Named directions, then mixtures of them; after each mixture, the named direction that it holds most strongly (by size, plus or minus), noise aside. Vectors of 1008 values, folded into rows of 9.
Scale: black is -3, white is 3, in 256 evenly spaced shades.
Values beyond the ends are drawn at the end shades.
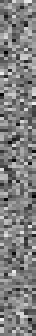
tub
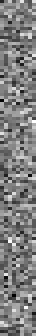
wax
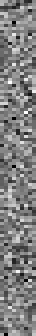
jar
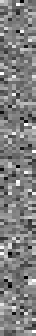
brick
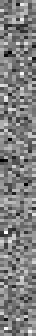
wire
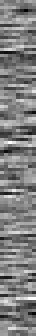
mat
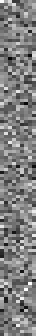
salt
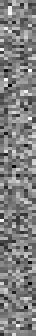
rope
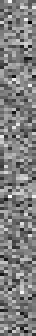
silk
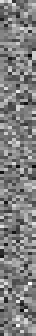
salt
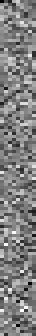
salt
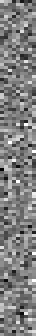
tub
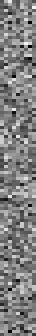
silk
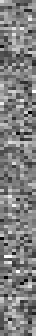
jar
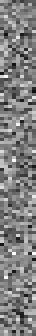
tub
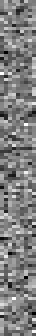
brick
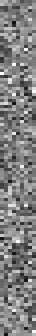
jar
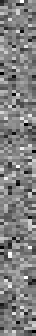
brick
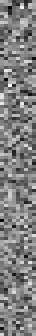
rope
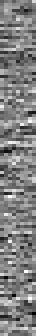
mat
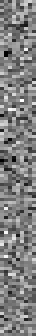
wire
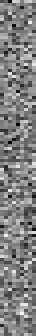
tub
